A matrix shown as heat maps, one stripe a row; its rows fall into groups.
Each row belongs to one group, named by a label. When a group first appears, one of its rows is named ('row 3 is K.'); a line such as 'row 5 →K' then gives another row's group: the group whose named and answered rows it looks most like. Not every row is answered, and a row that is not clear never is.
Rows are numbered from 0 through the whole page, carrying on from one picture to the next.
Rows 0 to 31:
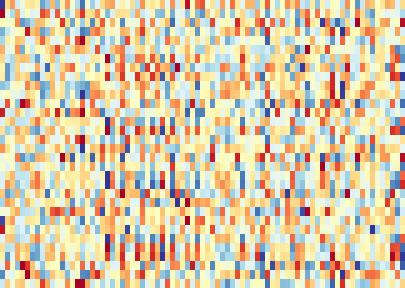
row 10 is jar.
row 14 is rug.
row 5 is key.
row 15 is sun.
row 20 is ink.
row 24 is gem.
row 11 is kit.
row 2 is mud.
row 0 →gem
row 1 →key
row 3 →jar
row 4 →sun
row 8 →rug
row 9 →jar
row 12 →key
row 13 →ink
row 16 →jar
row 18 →kit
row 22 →gem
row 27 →rug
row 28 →rug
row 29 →kit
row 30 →jar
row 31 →sun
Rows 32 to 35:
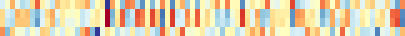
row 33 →rug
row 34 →rug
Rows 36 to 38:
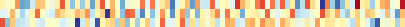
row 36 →mud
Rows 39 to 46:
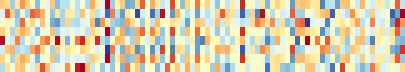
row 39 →rug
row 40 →ink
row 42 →rug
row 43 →key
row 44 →ink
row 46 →sun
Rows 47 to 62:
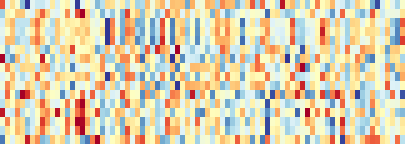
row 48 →sun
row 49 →ink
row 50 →ink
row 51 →ink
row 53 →key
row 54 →gem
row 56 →gem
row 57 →kit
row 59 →key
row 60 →sun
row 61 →sun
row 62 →jar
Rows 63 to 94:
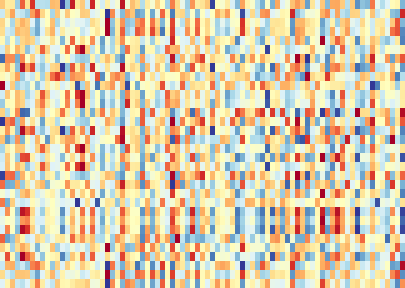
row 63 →kit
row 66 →rug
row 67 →kit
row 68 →sun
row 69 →gem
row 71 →key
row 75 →mud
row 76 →gem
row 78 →key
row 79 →sun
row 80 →kit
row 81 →sun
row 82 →gem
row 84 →kit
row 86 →kit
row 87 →kit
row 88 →kit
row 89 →key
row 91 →kit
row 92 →ink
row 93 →rug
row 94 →ink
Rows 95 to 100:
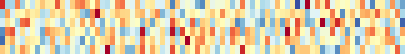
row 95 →key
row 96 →jar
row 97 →kit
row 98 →gem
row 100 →rug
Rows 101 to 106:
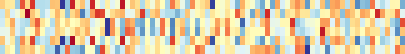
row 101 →kit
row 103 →ink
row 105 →kit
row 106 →gem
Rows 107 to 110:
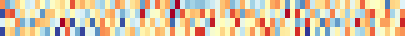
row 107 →key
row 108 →gem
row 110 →gem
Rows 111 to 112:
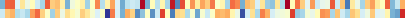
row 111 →gem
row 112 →ink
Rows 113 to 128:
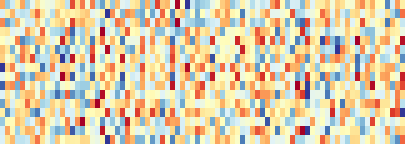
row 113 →key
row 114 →ink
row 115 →key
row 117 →mud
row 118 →rug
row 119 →kit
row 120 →gem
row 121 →mud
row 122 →gem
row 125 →rug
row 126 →sun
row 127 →gem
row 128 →ink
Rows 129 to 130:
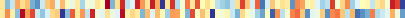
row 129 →rug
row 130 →kit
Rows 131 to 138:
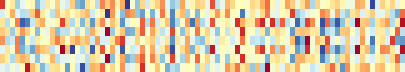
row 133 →mud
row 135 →key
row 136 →mud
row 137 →rug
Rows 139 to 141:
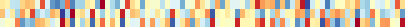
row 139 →gem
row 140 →kit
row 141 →mud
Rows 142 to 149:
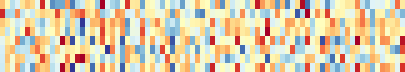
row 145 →jar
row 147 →ink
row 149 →mud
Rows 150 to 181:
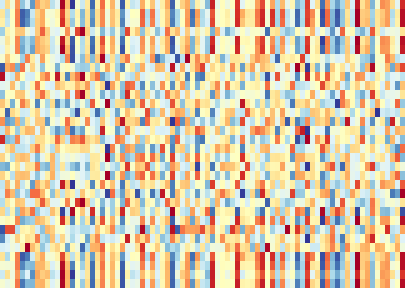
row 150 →mud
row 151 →mud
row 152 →mud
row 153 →sun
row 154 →mud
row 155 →mud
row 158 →key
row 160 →sun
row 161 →rug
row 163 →key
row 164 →gem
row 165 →key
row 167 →rug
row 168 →jar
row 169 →rug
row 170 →mud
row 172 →sun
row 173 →kit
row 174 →mud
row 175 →gem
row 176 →jar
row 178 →mud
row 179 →mud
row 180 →mud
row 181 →mud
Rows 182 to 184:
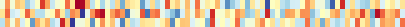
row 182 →sun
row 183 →jar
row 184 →mud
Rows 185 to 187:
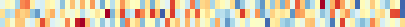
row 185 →kit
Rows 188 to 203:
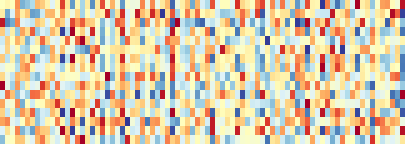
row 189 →rug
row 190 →key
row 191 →kit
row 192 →sun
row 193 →jar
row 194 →kit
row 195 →kit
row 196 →rug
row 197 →key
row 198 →ink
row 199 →key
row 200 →kit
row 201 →jar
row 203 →sun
